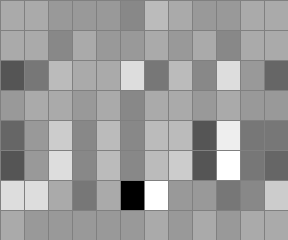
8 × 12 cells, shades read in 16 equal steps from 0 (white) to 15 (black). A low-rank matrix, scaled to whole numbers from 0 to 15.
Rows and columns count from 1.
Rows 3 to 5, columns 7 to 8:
8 4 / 5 5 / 4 4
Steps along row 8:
up same same same same down up down up down same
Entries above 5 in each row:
6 5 6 6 7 7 6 7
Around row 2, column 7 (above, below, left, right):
4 8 6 6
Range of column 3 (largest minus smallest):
5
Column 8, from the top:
5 6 4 5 4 3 6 6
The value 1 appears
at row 5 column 10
